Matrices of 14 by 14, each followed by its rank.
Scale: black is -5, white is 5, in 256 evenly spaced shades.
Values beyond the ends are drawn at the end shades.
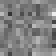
three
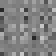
three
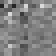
three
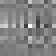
two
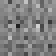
three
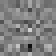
two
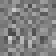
three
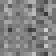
three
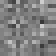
two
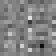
three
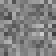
three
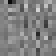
three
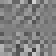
two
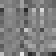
two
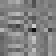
two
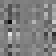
two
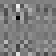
two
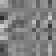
two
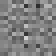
three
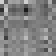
two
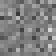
three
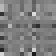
two
